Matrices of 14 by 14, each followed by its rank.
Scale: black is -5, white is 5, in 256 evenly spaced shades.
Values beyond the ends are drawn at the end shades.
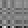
one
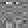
two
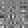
three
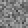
full rank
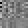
three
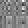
two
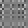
one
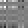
one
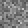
full rank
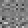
three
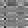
two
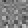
three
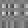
one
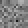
three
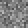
full rank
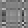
one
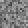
full rank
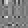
two
